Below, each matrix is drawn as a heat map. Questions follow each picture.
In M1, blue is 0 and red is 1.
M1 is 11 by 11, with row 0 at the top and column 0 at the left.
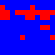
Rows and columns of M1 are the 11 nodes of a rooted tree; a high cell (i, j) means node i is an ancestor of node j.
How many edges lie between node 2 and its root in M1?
0
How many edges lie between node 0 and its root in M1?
3
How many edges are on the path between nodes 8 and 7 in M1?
4
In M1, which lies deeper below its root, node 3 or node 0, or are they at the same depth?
node 0
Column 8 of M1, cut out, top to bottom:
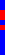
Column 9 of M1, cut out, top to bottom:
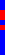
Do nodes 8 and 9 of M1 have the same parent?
yes
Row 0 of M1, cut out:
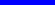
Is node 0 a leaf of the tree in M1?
yes
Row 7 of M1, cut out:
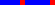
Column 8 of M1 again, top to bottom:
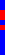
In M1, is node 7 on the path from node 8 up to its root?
no
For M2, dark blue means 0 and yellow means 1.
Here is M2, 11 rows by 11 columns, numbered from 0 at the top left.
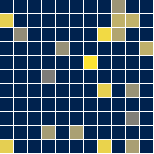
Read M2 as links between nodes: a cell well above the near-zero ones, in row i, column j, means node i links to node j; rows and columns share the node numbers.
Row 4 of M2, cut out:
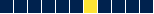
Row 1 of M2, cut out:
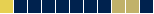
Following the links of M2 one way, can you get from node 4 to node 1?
no
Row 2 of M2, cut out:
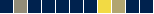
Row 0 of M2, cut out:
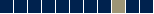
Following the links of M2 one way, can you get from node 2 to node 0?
yes
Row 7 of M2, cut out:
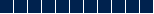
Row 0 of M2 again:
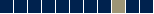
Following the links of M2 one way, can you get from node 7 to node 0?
no
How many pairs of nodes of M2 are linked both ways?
0
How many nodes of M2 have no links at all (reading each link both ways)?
0
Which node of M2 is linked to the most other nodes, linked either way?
node 9
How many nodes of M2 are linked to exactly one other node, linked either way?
0
